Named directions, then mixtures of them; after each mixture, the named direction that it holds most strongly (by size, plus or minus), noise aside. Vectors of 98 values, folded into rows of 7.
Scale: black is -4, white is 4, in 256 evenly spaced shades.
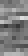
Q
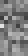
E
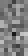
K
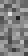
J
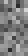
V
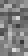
J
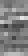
Q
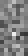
K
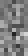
K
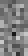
K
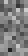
V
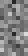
K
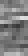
Q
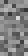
J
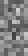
K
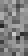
K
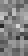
E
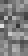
E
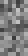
V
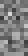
J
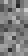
V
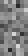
V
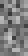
J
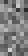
V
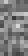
E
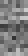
Q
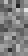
V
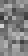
E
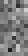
V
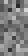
V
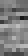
Q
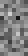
J
